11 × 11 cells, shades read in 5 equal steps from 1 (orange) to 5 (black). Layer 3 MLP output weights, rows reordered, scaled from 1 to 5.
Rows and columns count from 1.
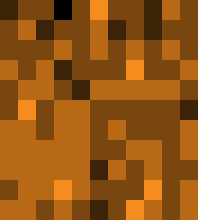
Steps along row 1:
down same up down down up same up down up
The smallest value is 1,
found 6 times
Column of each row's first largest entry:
4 3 1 4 5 11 3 6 6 1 6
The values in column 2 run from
1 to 3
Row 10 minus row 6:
0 1 -1 -1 0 0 0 0 -2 0 -2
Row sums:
34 34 29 29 27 30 27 25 27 25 27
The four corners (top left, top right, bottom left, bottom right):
4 3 2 2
